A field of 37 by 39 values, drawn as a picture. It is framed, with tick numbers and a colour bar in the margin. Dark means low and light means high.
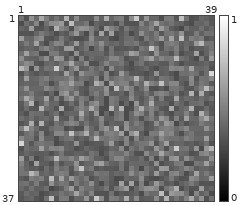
Odd rows or columns: none. Histogram: skewed, a long tail of high values. Symmetry: a half turn. Grain: fine.
